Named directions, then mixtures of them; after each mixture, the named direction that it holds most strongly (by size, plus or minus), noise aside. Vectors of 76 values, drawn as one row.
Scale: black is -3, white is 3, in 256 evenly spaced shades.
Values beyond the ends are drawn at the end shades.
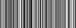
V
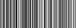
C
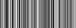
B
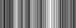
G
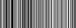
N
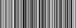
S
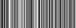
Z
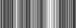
G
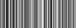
C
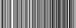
N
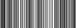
B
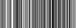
N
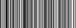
B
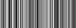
B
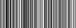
C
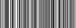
B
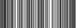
G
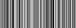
S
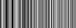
N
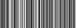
Z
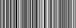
C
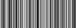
B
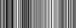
N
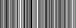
V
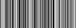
B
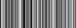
V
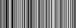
N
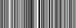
Z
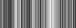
G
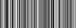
B
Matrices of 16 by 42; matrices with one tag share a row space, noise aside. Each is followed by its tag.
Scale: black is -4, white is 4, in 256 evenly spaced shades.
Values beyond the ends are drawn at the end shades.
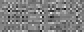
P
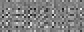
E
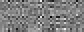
P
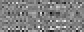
P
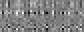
E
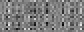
E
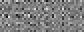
E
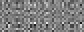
E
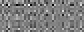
E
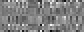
P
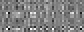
E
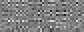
P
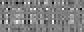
E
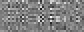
P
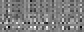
E
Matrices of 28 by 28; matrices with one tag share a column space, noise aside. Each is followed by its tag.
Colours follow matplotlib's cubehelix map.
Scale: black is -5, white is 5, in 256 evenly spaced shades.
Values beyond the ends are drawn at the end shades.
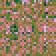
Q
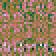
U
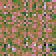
U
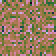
Q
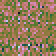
U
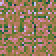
Q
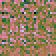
Q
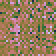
Q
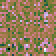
U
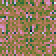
Q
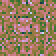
Q
